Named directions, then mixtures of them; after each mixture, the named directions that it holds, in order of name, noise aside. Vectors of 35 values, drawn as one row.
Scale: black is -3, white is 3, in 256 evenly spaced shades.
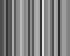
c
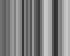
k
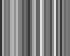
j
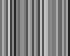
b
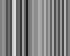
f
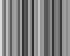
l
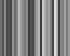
c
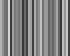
b, l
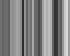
k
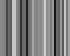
f, k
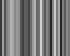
j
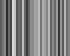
c, f
